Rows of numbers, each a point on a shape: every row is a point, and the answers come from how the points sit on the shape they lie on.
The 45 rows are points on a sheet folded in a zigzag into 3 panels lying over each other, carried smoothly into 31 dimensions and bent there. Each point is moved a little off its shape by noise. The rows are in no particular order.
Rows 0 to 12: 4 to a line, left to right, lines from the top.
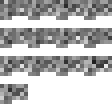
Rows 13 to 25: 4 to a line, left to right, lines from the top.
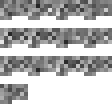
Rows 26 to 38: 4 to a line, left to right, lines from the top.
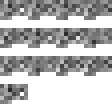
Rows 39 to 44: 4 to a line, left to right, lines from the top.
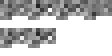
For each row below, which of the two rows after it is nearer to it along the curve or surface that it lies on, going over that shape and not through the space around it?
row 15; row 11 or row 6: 11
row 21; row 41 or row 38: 41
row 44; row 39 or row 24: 39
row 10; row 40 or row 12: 12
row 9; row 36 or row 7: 7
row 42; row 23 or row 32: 32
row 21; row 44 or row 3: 3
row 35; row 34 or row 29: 34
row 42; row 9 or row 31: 31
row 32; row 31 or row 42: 31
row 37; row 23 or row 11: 23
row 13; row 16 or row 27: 16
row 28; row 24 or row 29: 29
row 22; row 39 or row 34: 34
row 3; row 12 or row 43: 12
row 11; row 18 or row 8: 18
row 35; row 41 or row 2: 41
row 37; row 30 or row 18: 18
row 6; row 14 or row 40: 40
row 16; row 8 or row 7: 8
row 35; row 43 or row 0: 0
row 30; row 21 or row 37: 21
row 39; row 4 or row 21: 21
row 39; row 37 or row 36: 36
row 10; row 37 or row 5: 5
